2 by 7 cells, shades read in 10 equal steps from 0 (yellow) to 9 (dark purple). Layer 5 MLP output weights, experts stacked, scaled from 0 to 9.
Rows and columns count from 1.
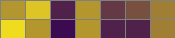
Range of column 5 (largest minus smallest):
1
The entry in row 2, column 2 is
3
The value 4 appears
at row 1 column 7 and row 2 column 7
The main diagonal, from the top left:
3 3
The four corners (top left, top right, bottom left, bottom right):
3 4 0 4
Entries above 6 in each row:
2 3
